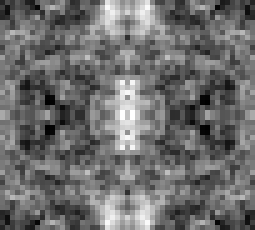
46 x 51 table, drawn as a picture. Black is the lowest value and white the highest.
The field is mottled with small blotches. It mirrors both left to right and top to bottom. Overall the values sit about 40% of the way up the scale. No row or column stands out. No seam splits the table.
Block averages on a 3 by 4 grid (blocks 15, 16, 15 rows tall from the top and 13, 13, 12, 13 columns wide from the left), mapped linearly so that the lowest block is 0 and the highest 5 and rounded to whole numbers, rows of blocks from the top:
1 5 5 1
0 5 4 0
1 5 5 1
